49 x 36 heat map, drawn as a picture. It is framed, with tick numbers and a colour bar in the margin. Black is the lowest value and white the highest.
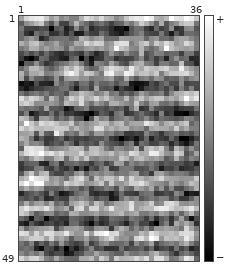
Average level on the scale: 50%. Grain: streaks across. Seam: none. Slope: none. Stripes: horizontal, repeating 9 times.
